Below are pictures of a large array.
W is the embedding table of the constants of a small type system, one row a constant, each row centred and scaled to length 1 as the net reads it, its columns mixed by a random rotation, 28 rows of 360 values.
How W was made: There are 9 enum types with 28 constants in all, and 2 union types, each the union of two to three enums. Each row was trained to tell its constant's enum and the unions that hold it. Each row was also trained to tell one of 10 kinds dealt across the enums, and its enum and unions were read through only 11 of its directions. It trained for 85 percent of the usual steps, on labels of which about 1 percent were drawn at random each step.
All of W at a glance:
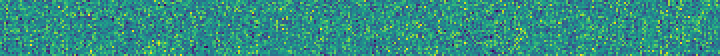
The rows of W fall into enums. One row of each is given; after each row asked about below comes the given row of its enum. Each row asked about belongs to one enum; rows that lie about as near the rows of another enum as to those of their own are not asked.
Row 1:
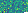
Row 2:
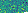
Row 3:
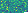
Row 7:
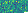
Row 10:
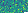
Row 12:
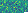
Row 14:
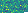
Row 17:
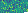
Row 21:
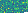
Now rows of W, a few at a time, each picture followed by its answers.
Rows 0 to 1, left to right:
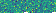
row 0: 21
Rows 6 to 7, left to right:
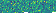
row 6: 7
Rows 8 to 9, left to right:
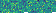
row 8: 14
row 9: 14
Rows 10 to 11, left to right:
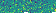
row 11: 17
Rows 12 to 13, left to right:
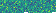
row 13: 10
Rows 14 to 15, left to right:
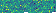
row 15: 10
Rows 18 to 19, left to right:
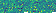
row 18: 14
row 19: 14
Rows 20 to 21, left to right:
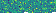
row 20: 7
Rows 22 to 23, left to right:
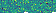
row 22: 7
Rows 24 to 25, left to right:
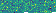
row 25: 21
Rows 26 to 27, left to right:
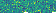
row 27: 7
